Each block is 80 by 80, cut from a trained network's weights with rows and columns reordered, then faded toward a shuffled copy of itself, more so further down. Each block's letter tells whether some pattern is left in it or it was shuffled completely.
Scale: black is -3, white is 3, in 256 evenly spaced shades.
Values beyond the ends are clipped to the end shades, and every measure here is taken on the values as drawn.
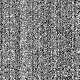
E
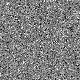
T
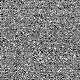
E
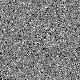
T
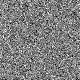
T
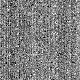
E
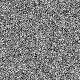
T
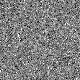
T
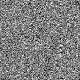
E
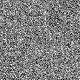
E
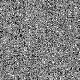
E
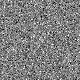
T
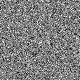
T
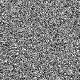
E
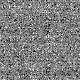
E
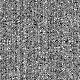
E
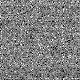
E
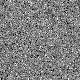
T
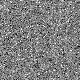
T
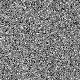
E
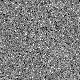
T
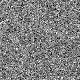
E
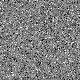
T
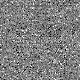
E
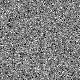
T
